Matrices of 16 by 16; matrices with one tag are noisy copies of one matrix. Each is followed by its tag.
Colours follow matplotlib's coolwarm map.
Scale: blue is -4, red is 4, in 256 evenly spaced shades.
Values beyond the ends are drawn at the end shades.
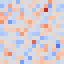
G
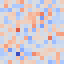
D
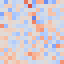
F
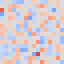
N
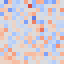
F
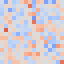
F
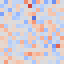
F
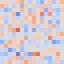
D
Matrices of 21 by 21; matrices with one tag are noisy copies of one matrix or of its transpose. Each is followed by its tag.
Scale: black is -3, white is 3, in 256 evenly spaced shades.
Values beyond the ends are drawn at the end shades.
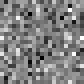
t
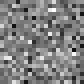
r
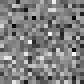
r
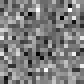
t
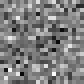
t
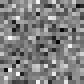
t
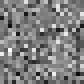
r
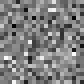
r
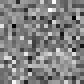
r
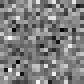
t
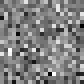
r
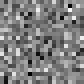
t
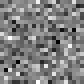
t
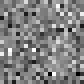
r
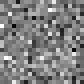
r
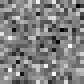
t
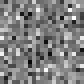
t
